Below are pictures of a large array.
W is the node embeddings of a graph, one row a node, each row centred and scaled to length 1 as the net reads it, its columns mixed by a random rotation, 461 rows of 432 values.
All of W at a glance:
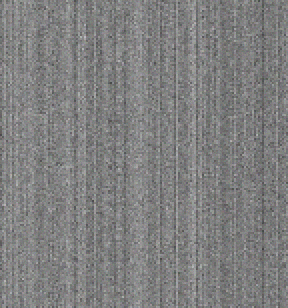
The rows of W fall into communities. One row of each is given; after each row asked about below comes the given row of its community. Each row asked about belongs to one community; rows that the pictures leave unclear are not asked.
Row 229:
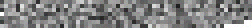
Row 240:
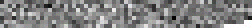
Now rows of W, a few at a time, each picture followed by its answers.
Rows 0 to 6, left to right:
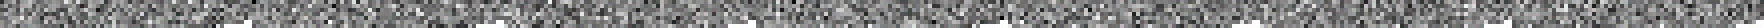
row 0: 229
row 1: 229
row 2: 240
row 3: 229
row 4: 240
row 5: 229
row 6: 229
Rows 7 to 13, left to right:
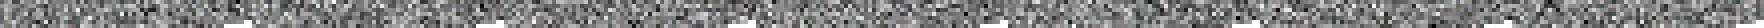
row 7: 240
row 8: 240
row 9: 240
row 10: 240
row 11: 229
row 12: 240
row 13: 240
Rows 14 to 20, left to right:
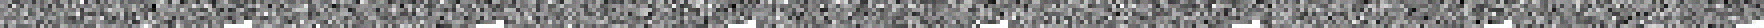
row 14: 240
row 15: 229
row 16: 229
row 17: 229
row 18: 229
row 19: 229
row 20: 240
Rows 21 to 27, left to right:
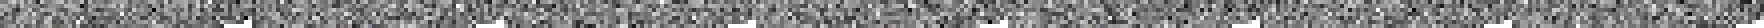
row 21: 229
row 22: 229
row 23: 240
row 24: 229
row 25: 229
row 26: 229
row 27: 229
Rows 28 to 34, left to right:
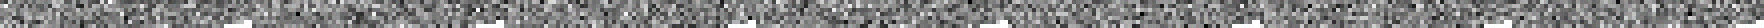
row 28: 240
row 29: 229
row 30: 229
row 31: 240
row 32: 240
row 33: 240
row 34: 229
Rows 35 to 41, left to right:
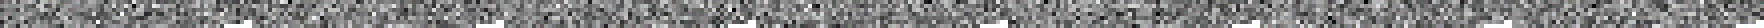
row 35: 229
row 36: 229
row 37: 229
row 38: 240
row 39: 229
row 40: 229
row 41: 240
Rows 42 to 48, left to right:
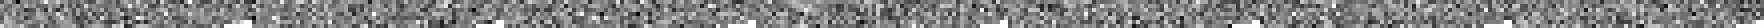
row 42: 240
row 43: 229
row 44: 240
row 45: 229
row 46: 240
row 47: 240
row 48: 240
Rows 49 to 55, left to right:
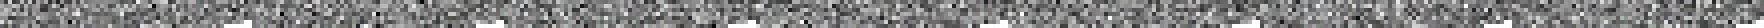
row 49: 240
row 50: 240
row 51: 240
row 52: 240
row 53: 240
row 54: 229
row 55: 229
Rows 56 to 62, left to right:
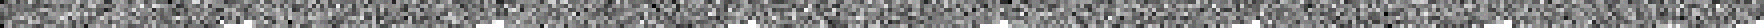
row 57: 240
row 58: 229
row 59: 240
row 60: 240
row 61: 240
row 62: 229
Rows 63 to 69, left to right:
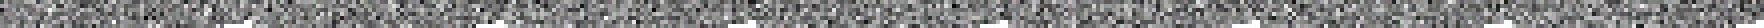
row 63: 229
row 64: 229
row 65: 240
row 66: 240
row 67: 240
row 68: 240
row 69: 240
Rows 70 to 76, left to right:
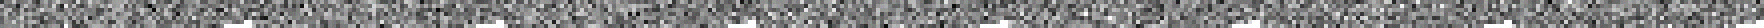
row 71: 240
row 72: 240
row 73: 240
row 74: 240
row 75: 240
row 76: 240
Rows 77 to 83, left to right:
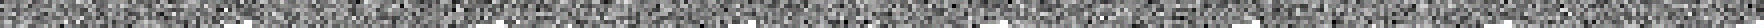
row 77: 229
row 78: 229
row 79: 240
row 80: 240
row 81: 240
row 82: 240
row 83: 240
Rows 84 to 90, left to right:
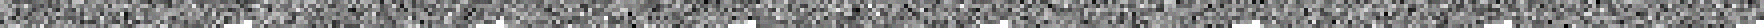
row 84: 240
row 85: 229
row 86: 240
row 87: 229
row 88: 240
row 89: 240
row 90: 240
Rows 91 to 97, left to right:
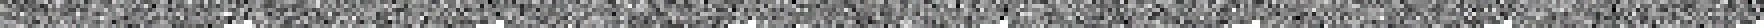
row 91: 240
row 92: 240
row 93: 229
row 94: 229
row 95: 229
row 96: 229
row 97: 229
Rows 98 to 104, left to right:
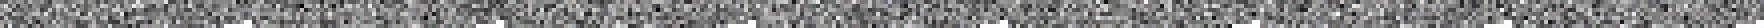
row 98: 240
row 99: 240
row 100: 240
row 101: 229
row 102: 240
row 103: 240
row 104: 240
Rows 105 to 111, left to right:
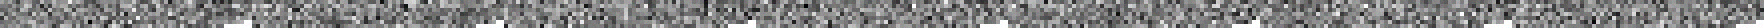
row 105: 240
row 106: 240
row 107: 229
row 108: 240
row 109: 229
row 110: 240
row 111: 240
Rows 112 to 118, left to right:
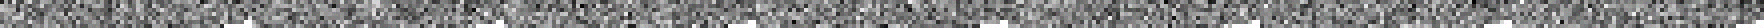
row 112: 229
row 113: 229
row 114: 240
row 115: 240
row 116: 229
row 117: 240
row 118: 240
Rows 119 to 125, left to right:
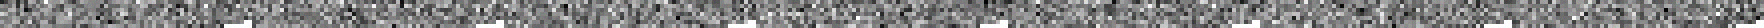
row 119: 229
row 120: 229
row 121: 240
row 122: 240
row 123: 229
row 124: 229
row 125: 229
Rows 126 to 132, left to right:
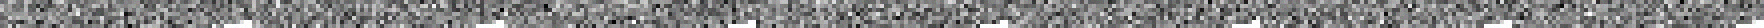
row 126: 240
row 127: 240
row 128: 240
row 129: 229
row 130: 229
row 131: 240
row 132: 240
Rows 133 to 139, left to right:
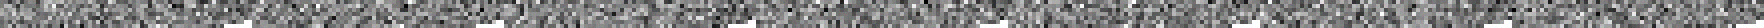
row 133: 229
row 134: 240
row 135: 229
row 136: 229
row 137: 229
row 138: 240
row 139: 229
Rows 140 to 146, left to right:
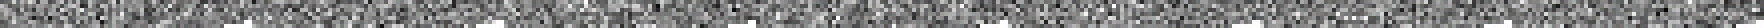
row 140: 229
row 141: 240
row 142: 240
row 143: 229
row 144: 240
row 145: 240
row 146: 240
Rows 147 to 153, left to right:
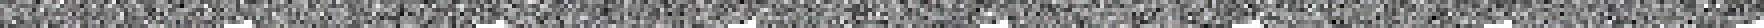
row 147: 229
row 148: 229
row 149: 229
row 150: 229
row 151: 240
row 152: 240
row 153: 229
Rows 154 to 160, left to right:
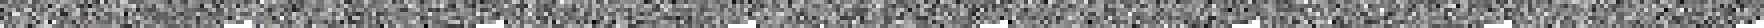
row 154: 240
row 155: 240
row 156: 240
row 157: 229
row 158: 229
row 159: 240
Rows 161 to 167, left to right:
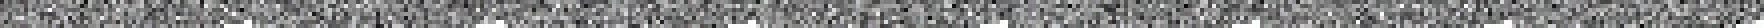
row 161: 229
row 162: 240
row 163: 240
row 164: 240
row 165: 229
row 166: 229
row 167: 240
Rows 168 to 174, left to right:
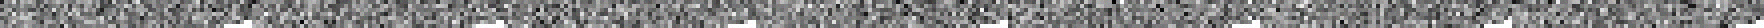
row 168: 229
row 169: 240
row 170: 240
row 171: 229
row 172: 229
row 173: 229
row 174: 229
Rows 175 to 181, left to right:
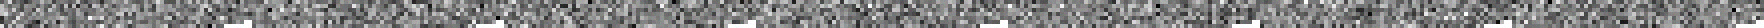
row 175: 240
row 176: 229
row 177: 240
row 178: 229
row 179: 229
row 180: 229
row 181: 229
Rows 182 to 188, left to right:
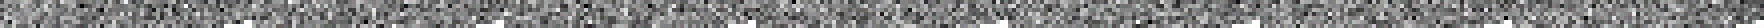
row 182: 229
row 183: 240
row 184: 229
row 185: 229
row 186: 240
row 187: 229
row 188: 240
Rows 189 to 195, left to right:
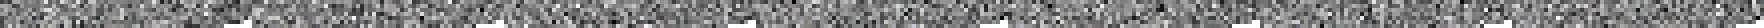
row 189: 229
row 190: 229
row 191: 240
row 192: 229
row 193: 240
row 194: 229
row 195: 229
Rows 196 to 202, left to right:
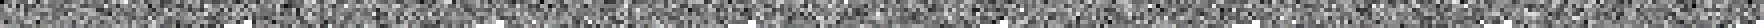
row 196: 229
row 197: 240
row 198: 229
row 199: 229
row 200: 229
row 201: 229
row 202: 229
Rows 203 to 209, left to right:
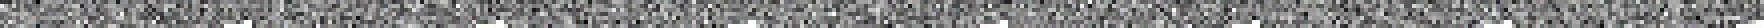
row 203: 229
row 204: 229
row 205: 240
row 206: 240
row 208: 229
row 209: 240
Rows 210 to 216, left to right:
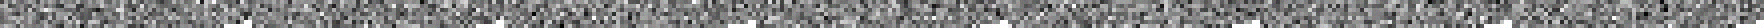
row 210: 229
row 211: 229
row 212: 240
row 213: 229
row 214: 240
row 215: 240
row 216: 240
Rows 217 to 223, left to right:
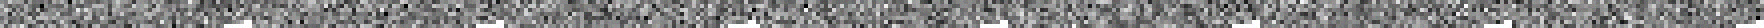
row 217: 240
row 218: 240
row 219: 229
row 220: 240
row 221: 229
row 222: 229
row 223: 229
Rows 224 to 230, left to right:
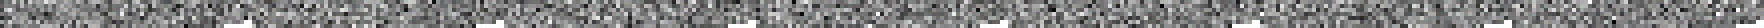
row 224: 229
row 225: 240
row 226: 240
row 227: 229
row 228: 240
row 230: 229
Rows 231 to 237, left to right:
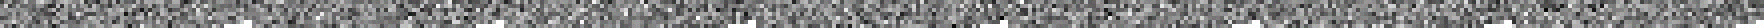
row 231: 240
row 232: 229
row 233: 229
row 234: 229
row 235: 229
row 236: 240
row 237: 240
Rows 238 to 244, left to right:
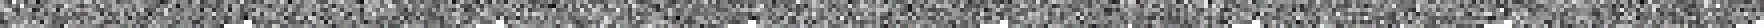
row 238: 229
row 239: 229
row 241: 240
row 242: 229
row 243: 240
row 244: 229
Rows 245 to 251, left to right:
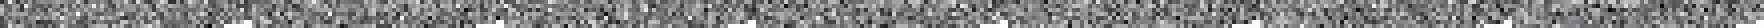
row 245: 240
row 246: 240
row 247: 229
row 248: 240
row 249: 229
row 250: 229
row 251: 229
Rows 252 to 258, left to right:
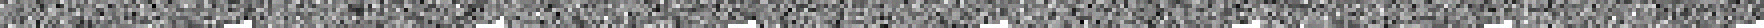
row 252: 240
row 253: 229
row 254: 240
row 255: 240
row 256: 229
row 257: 240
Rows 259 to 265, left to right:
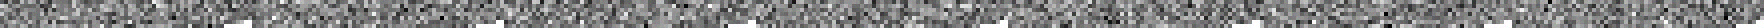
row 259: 240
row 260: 229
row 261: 229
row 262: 229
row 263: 229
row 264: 240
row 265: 229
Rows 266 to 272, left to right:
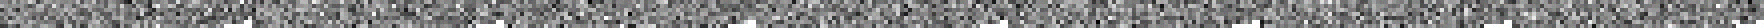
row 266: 229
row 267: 229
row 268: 240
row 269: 229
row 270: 240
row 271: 229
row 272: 229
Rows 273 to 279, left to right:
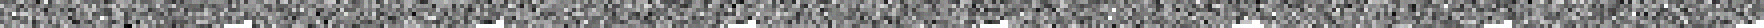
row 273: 240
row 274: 229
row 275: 229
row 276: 229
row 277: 240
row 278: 240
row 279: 229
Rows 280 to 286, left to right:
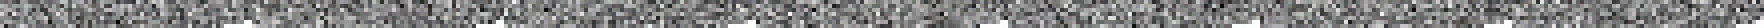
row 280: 240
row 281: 229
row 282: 240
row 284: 240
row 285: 240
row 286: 229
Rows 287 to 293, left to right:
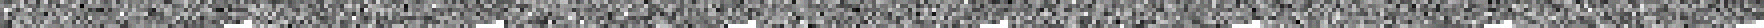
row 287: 229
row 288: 240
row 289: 229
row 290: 229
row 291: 240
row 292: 240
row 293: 240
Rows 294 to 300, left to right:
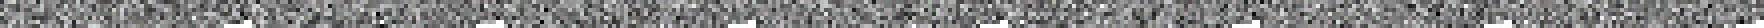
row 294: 229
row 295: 240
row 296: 240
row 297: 229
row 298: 240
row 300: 240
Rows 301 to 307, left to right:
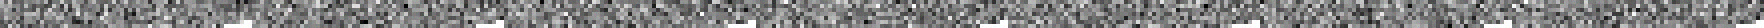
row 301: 240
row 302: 240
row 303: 229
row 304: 229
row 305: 240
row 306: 229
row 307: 229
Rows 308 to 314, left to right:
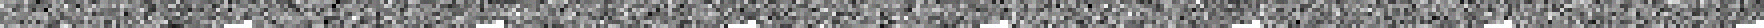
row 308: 240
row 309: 240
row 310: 229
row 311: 240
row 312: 240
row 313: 240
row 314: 240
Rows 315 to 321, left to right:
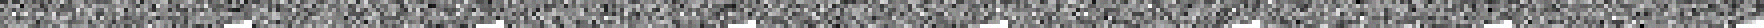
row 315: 240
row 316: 229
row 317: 240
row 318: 240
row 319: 229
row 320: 240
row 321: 240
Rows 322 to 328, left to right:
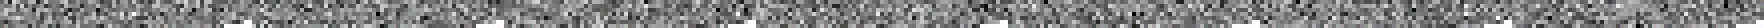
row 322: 229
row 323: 240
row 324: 229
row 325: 240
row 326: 240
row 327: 229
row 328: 240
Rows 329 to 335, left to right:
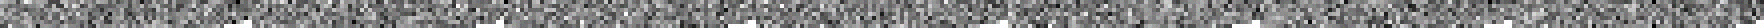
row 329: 229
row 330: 229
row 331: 229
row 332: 240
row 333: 240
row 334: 240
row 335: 229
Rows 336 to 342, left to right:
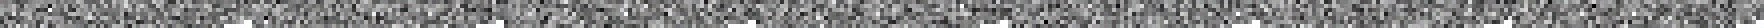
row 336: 240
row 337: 240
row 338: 229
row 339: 229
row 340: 240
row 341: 229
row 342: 229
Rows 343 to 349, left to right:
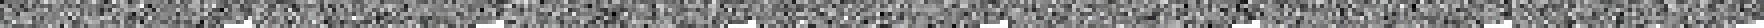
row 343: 229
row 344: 240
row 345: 229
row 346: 240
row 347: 229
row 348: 240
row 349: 240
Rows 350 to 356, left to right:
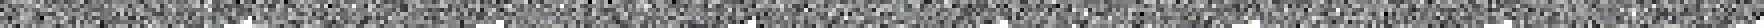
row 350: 229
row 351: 240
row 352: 229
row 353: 240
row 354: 240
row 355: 240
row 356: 229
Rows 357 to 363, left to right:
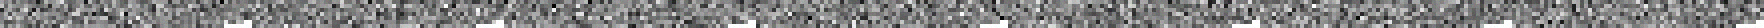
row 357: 240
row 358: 229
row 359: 240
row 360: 229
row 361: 229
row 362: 240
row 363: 240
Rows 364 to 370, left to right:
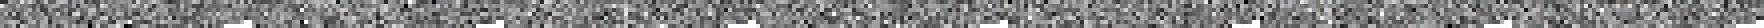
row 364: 240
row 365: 240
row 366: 229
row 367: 240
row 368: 229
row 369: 229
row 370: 240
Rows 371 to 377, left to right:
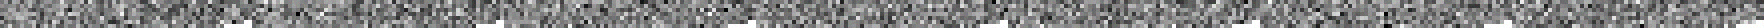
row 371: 229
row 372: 229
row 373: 229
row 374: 240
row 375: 229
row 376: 240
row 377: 240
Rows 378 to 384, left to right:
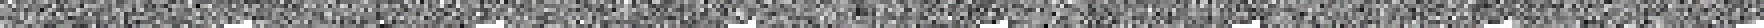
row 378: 240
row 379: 240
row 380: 229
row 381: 229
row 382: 229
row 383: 229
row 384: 240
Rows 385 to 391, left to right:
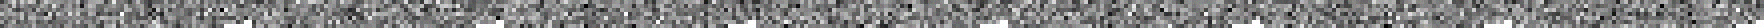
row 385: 229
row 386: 229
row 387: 229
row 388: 240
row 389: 229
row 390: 240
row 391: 229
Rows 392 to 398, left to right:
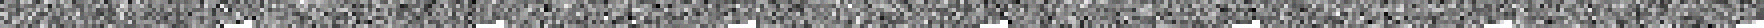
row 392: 229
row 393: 229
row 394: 240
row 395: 240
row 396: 229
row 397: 240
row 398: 240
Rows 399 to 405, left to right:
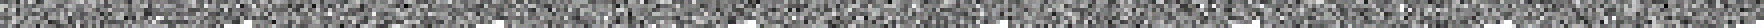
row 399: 229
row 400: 240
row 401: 240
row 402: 240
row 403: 229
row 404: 229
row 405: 240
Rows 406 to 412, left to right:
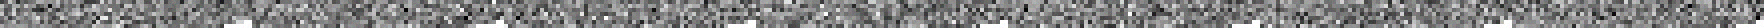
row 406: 240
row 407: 229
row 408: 240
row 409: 229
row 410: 229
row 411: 229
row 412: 229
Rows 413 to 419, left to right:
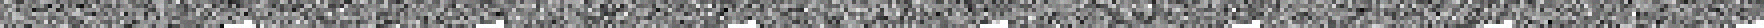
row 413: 240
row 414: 240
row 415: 229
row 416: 240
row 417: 229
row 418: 229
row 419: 240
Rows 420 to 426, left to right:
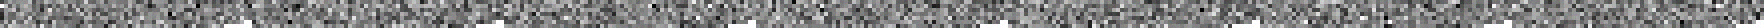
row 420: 240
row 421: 240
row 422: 229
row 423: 229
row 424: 229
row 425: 240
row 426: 229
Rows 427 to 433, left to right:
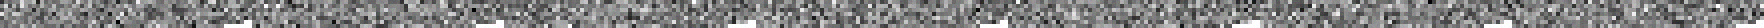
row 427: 229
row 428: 240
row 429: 240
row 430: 229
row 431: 240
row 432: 240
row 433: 229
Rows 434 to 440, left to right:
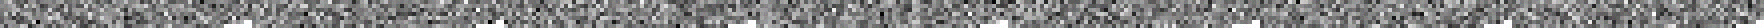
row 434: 240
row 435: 229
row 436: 240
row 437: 240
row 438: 229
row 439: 229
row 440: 229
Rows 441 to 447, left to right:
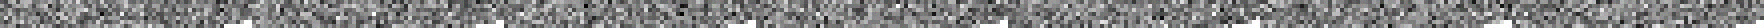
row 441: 229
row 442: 240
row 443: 229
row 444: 229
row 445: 229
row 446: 240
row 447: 240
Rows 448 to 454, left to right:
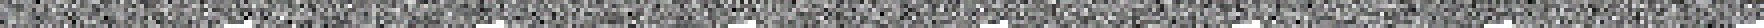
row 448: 229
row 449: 240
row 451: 229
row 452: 240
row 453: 240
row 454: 240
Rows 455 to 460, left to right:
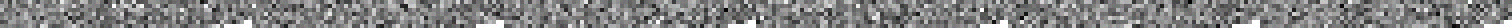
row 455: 229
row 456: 240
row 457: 229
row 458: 229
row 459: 240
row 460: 229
